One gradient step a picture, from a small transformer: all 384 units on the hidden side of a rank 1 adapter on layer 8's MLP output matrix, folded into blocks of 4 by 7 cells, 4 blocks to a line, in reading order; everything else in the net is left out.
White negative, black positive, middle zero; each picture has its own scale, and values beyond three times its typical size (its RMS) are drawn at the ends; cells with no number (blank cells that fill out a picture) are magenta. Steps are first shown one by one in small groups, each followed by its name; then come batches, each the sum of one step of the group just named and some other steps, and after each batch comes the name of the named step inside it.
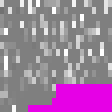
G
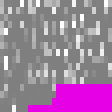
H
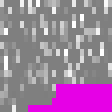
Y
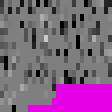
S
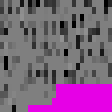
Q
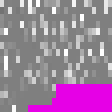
G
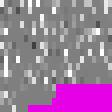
S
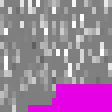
G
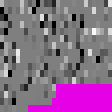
Y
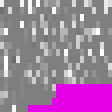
G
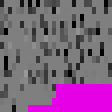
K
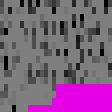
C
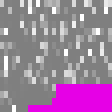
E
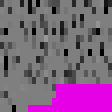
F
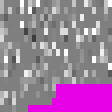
K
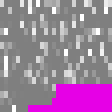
E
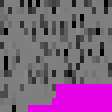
K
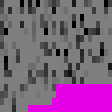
K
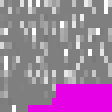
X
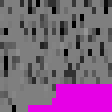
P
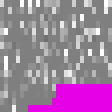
X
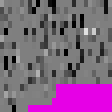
P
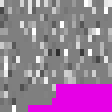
X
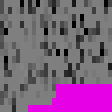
P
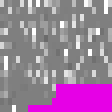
X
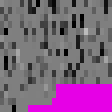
P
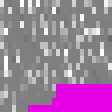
P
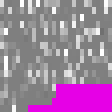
X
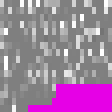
X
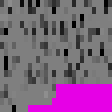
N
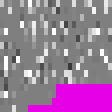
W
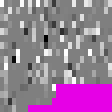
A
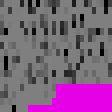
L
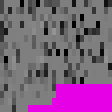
W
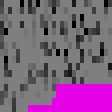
W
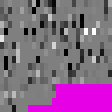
N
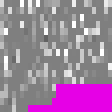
A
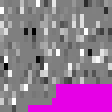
L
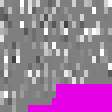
W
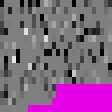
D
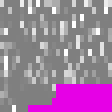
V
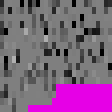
D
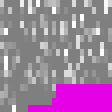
V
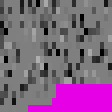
V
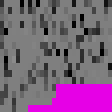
D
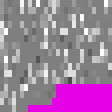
D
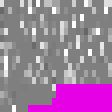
V
